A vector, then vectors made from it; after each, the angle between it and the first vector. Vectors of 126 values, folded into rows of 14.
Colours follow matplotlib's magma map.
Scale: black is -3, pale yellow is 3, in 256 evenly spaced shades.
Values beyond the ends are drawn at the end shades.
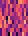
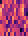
orthogonal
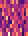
nearly opposite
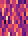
nearly opposite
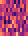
partly opposed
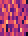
orthogonal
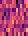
orthogonal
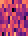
orthogonal
